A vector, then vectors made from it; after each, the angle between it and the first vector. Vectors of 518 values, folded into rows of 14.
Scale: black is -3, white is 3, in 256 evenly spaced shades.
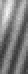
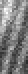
nearly parallel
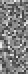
orthogonal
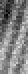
nearly opposite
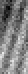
nearly opposite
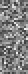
orthogonal
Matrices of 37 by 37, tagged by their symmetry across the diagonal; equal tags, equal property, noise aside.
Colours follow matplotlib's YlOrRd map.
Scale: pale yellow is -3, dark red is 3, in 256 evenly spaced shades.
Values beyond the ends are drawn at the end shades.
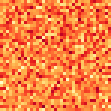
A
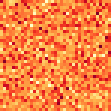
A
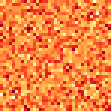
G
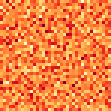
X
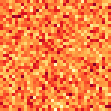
A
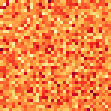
G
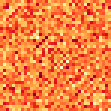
G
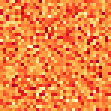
X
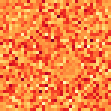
G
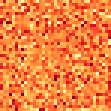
X
